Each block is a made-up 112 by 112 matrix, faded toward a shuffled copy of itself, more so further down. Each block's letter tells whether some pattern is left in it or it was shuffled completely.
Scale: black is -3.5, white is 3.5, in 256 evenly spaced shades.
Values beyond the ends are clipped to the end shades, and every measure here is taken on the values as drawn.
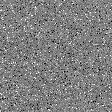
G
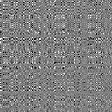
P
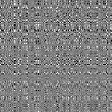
P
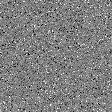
G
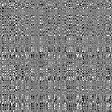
P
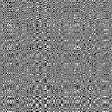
P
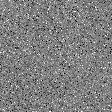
G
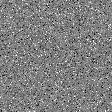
G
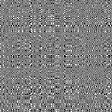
P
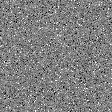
G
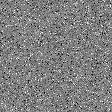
G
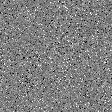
G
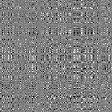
P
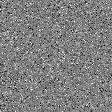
G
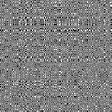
P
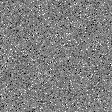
G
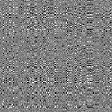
P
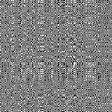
P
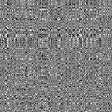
P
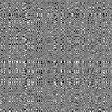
P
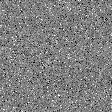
G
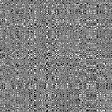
P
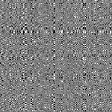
P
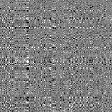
P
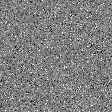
G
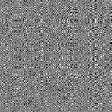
P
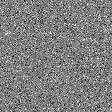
G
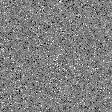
G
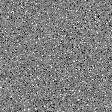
G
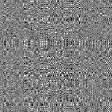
P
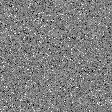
G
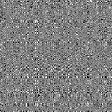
P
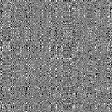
P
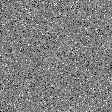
G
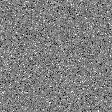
G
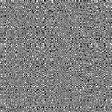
P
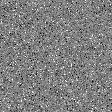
G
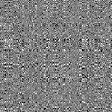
P
